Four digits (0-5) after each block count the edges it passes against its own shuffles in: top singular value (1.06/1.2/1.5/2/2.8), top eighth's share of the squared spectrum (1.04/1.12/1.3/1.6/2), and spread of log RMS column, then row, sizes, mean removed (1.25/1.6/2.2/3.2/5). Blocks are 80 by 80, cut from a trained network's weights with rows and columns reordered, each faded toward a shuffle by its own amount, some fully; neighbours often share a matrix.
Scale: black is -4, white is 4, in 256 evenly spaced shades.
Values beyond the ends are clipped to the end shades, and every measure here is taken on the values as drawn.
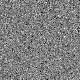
0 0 0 0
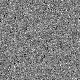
0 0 0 0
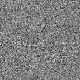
3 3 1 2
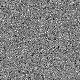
0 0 0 0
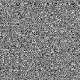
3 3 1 2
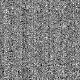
2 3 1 2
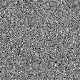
0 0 0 0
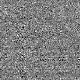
2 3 2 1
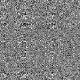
3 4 3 2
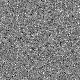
0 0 0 0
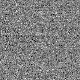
1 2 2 0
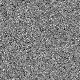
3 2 0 0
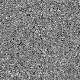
0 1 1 0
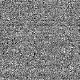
2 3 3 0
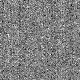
2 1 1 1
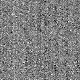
2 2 0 1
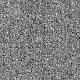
1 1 0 0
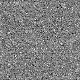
1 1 1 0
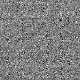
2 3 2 1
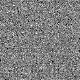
1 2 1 0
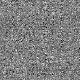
2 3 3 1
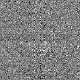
3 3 3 2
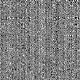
3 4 2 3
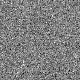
1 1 1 0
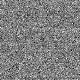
1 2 1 0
